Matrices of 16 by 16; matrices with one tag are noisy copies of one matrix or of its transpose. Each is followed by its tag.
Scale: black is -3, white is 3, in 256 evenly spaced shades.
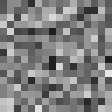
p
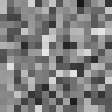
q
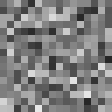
p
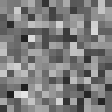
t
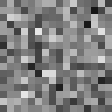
t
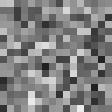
q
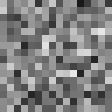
q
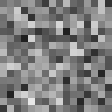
t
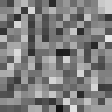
p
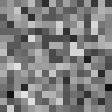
t
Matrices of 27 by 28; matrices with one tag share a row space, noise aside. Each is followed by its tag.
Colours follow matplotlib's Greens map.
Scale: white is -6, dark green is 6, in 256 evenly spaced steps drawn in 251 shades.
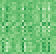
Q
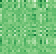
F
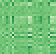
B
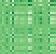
B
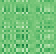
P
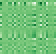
F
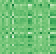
B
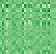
Q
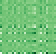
F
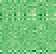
F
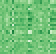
B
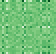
Q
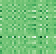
F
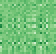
F
